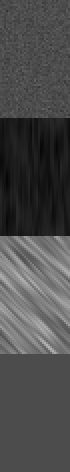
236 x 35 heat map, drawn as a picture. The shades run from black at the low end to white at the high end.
The table splits into 4 rows of 1 panel. Panel 1,1: low, fine-grained, faint in contrast. Panel 2,1: very low, streaked downward, faint in contrast. Panel 3,1: middling, slanting down to the right. Panel 4,1: low, flat.
